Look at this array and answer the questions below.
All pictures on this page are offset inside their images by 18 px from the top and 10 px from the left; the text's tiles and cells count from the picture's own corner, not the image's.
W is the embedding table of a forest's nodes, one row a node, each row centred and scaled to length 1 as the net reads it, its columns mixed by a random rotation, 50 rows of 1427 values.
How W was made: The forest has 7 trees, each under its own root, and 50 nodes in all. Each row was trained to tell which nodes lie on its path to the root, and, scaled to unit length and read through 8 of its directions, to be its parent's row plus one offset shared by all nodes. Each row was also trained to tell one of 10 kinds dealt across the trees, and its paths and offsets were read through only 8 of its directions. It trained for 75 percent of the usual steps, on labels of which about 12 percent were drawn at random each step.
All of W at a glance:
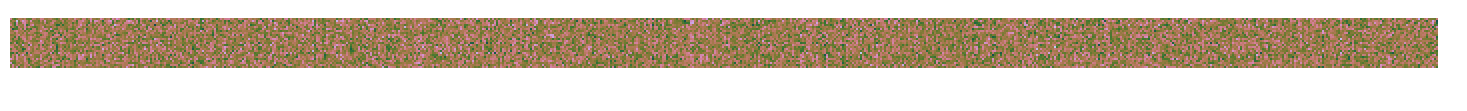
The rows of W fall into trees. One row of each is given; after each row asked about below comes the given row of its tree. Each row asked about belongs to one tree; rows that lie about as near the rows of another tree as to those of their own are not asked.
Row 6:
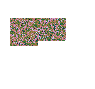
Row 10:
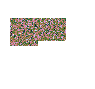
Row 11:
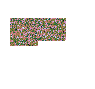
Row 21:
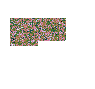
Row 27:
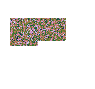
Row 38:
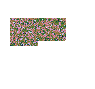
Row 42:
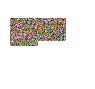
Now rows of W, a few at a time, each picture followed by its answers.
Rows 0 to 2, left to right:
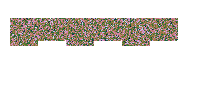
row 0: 10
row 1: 38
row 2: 27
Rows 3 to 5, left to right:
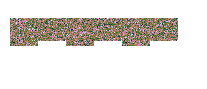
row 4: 6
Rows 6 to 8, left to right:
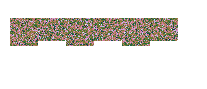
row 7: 38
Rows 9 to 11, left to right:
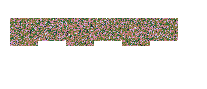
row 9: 21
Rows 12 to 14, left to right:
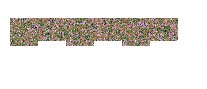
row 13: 21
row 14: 21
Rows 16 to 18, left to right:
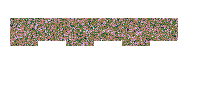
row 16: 42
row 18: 6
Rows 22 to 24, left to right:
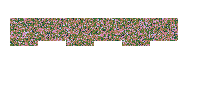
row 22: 27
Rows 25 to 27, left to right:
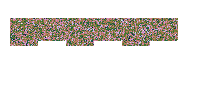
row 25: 21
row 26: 38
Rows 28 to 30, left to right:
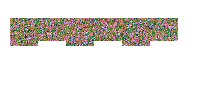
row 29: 38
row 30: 21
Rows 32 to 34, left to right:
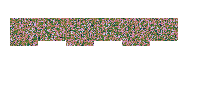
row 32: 27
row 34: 42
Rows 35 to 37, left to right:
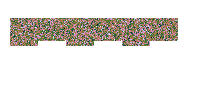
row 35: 10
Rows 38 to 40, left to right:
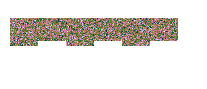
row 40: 27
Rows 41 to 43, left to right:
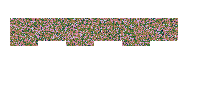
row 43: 27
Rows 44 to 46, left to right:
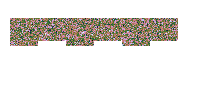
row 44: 21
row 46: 42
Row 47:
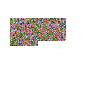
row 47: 27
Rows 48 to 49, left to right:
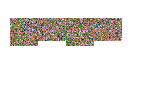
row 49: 27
